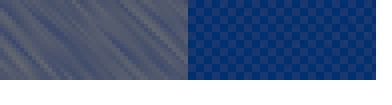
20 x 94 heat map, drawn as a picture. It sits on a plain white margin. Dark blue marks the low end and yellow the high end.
It is made of 1 by 2 panels. Panel 1,1: low, slanting down to the right, faint in contrast. Panel 1,2: very low, checkered, faint in contrast.
